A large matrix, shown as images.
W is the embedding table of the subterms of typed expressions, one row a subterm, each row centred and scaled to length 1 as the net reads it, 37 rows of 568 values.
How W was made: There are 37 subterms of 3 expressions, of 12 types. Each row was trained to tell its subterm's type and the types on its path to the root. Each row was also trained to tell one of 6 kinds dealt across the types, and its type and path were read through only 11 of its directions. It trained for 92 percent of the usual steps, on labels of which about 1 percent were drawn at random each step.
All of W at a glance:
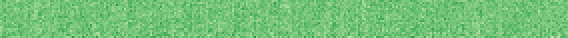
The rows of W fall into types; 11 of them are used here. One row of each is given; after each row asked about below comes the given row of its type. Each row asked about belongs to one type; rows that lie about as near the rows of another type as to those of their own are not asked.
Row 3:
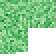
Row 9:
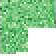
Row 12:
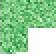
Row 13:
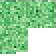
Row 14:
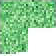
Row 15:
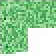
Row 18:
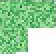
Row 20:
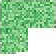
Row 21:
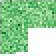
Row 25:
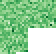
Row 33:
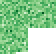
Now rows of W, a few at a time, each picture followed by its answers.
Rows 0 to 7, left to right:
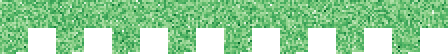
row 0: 18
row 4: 9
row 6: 13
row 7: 25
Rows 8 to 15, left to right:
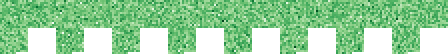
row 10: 3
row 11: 13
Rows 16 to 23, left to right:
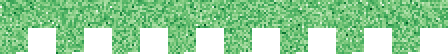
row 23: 9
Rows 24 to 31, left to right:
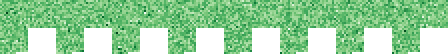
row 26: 13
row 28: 20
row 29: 25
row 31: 20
